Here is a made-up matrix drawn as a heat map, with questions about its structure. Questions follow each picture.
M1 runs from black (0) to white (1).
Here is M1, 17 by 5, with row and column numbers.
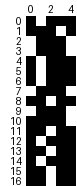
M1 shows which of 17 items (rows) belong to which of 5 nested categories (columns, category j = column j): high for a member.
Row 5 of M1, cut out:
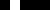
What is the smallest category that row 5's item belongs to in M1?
1
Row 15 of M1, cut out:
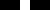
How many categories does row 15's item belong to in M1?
1
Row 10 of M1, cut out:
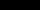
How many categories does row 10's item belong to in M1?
1
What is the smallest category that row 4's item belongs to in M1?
1
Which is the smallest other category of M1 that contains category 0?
4
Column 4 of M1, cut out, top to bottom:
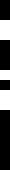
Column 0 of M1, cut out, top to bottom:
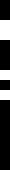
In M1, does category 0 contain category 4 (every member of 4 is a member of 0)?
no
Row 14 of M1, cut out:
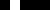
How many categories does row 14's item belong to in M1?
1
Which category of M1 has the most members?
1
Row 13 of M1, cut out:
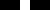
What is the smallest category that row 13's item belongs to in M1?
2
